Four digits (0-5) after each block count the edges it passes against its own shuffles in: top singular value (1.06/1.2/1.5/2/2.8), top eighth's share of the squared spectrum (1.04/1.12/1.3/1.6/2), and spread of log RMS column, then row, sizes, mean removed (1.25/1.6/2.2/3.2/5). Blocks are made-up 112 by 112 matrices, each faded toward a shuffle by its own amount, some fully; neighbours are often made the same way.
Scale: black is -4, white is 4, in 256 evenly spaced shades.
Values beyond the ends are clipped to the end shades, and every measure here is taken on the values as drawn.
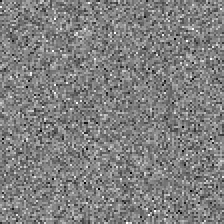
0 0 0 0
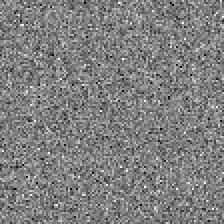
0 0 0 0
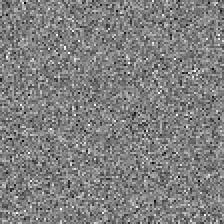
0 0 0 0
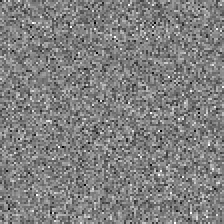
0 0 0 0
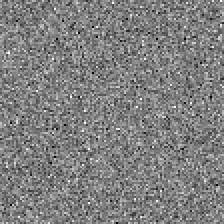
0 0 0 0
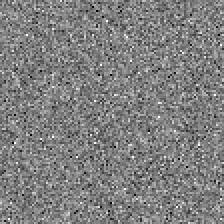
0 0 0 0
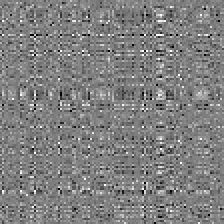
5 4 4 4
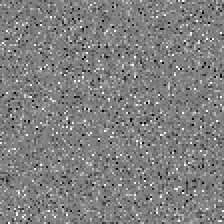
0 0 0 0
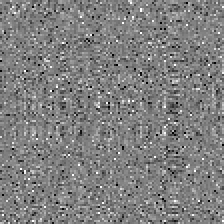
4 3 2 2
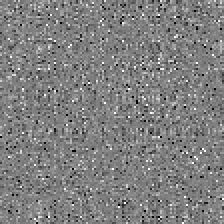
4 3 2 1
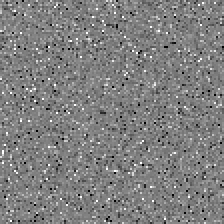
1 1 0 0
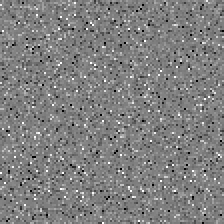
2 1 0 0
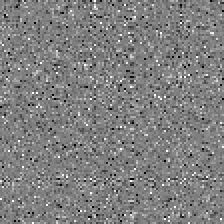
4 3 1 1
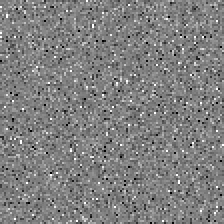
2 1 0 0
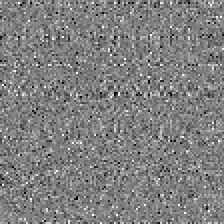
4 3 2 2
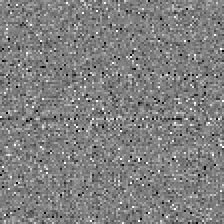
3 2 0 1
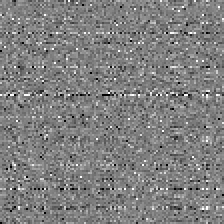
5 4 2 3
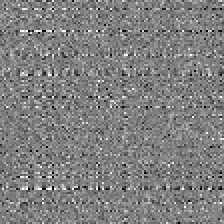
5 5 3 4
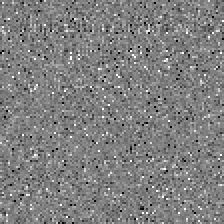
3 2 0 1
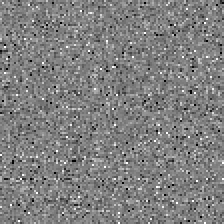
3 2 0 1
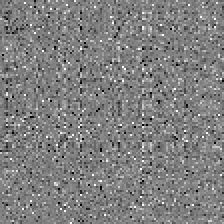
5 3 2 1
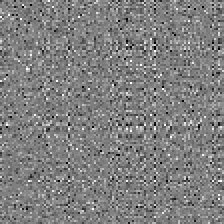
5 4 3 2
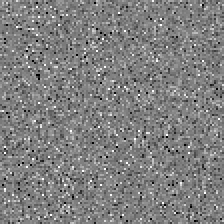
2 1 0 0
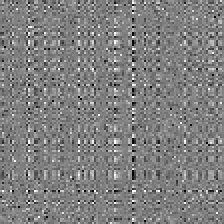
5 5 4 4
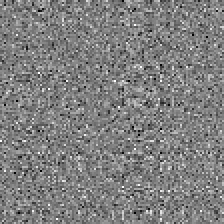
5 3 2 2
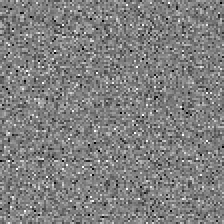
4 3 1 1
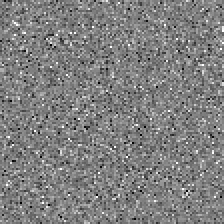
2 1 0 0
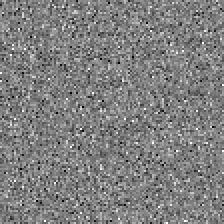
3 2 0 1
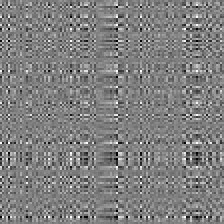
5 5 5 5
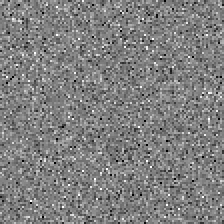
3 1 0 0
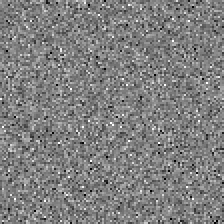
3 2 0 0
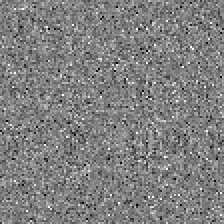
3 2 1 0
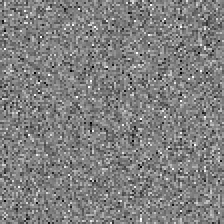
1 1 2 0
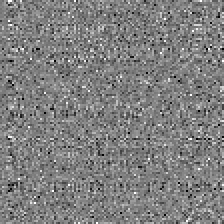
4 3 2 2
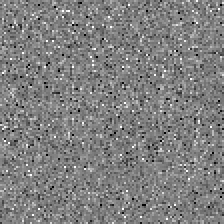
3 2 0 0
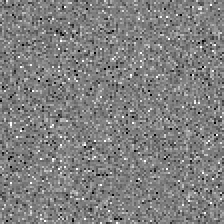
2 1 0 0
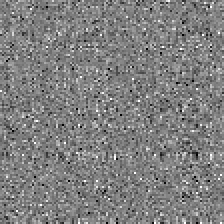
4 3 2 2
